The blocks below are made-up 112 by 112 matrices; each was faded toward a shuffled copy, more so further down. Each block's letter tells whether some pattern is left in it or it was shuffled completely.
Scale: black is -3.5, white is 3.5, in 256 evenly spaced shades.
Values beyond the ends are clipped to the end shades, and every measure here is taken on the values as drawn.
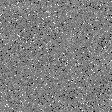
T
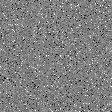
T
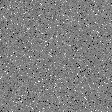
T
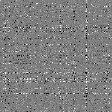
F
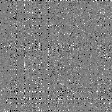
F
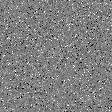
T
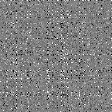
F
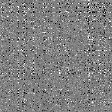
F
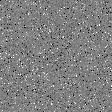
T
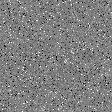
T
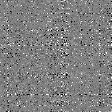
F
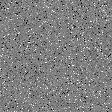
T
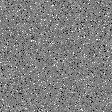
T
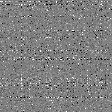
F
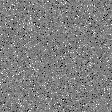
T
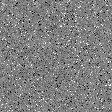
T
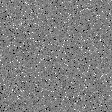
T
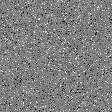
T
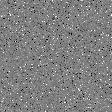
T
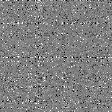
F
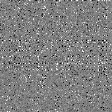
F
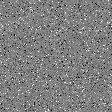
T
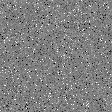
T
